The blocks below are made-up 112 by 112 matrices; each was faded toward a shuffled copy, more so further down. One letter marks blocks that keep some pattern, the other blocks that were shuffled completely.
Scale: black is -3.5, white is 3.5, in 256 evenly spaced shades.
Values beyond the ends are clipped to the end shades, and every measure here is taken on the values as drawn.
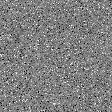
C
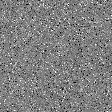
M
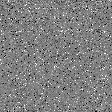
M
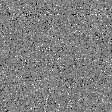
M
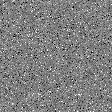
C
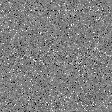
M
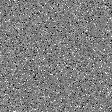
C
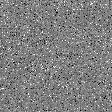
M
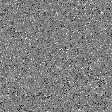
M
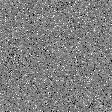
C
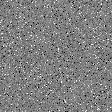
C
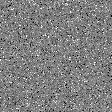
C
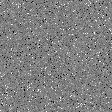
C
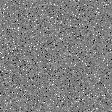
C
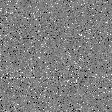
M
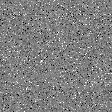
M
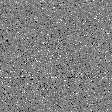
M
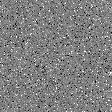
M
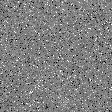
C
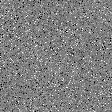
C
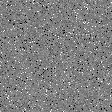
C
